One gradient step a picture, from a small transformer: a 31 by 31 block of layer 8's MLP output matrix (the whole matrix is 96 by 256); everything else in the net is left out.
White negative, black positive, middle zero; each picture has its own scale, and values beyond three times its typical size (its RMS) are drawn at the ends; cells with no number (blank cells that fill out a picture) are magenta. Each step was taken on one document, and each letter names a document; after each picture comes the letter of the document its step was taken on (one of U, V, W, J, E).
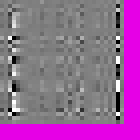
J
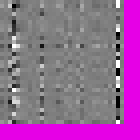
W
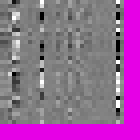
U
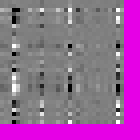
U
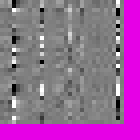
W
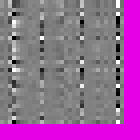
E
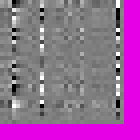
W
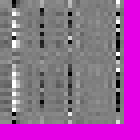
U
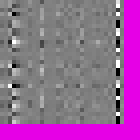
J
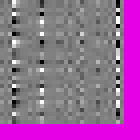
E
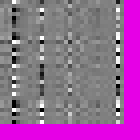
W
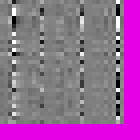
E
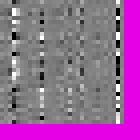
W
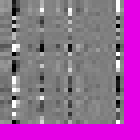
U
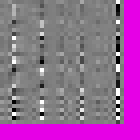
E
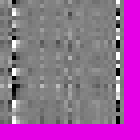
J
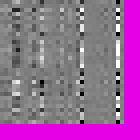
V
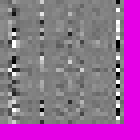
J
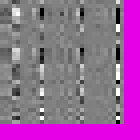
V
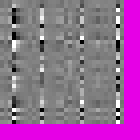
E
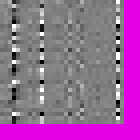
U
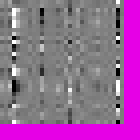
J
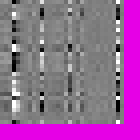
U
